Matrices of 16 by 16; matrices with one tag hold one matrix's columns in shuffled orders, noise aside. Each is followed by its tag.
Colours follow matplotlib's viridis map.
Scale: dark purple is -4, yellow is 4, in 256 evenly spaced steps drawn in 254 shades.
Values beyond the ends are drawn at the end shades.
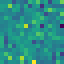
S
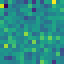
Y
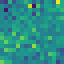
Y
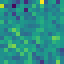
Y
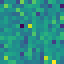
S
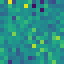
Y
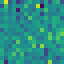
Y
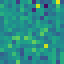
Y
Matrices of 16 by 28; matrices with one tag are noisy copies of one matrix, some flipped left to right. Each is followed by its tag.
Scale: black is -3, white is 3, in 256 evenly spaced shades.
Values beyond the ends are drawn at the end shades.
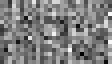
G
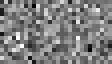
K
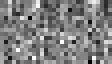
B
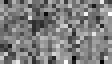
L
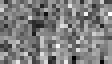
L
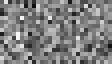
K
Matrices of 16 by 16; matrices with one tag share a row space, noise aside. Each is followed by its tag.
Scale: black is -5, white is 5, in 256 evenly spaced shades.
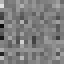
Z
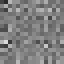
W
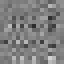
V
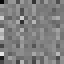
Z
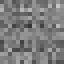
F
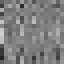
Z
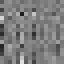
Z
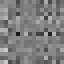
W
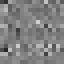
W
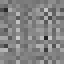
W
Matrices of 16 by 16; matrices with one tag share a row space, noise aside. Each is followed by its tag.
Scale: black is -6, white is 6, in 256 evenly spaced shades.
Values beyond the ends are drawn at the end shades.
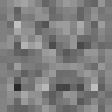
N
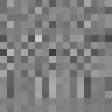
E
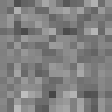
N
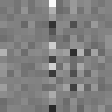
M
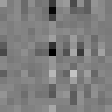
M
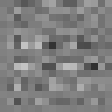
N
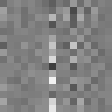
M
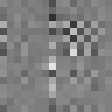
M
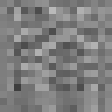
N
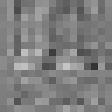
N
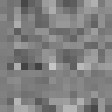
N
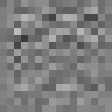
N
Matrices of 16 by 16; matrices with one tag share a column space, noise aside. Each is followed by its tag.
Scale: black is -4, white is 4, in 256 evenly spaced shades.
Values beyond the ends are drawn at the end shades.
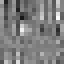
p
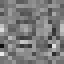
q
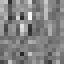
p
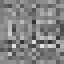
q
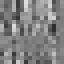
p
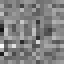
q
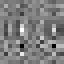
q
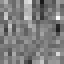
p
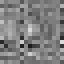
q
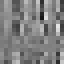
p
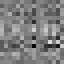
q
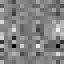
q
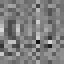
q
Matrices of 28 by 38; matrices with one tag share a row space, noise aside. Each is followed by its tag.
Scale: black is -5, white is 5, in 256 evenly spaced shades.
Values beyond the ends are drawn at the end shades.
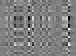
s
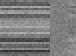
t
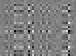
s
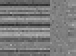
t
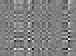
s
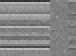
t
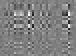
s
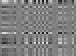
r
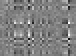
s
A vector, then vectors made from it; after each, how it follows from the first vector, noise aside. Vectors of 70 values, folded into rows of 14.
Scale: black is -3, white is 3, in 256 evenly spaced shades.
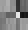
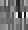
sign-scrambled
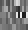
sign-scrambled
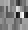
sign-scrambled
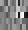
sign-scrambled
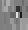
partly zeroed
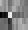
reversed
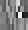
sign-scrambled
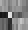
reversed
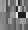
sign-scrambled
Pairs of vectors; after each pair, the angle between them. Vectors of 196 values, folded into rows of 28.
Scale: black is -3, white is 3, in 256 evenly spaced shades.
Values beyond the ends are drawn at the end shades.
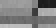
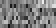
partly opposed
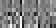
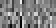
nearly opposite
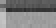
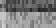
nearly parallel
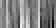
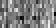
partly opposed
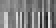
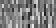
partly aligned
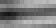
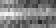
nearly opposite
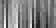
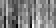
nearly opposite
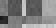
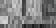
nearly opposite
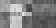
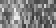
partly aligned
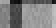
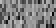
orthogonal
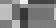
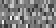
orthogonal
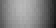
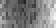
nearly opposite
